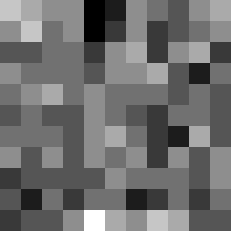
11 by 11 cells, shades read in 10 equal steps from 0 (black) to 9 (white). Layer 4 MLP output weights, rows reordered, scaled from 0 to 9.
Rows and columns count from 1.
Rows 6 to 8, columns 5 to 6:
5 4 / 5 6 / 5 4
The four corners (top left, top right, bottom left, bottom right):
7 6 2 3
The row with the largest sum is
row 11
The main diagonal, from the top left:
7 7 4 4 5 4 4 2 4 2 3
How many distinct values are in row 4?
5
